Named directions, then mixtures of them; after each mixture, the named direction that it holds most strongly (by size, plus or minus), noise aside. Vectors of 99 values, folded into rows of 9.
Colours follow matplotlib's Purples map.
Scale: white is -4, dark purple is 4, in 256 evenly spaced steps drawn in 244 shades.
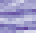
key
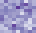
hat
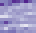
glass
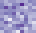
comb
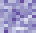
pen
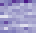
glass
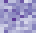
pen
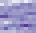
glass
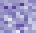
comb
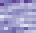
glass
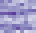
key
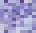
pen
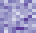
pen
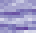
key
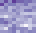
glass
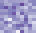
comb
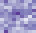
pen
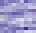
key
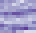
key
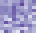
comb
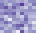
comb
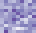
pen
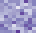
hat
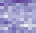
glass
